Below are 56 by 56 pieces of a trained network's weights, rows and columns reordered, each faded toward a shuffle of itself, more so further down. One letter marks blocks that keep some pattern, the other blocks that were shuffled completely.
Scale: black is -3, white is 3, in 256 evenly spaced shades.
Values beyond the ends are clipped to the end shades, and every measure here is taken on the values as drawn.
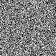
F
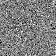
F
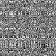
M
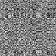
M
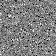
F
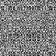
M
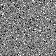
F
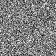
F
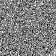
F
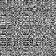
M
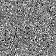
F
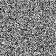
F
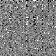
M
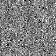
M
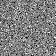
F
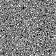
F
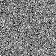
F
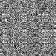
M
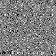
M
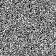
F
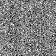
M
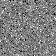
F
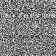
M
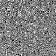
M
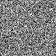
F
